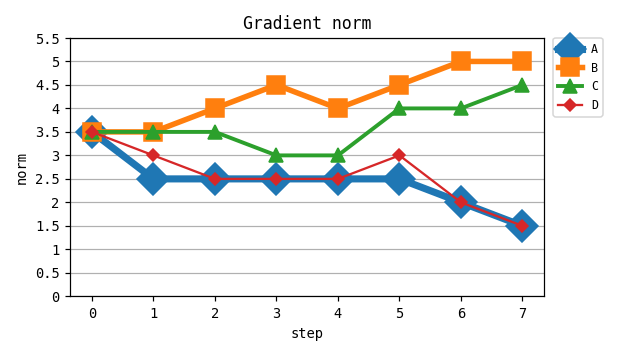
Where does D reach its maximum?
0
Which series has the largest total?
B
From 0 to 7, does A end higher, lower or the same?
lower
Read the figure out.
Title: Gradient norm
x-axis: step, ticks 0 1 2 3 4 5 6 7
y-axis: norm, ticks 0 0.5 1 1.5 2 2.5 3 3.5 4 4.5 5 5.5
Legend: A, B, C, D
Values:
A: 3.5 2.5 2.5 2.5 2.5 2.5 2 1.5
B: 3.5 3.5 4 4.5 4 4.5 5 5
C: 3.5 3.5 3.5 3 3 4 4 4.5
D: 3.5 3 2.5 2.5 2.5 3 2 1.5
